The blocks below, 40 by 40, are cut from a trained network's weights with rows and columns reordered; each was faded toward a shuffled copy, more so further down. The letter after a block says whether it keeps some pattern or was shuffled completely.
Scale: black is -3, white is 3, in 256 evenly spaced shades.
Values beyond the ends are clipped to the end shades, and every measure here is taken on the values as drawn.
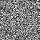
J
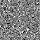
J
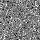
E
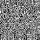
J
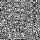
J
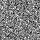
E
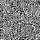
J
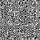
J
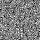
E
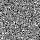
E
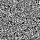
E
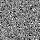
E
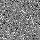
E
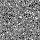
E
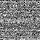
J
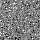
E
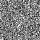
E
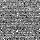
J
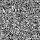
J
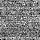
J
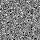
E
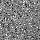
E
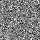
E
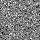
E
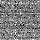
J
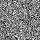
E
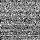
J
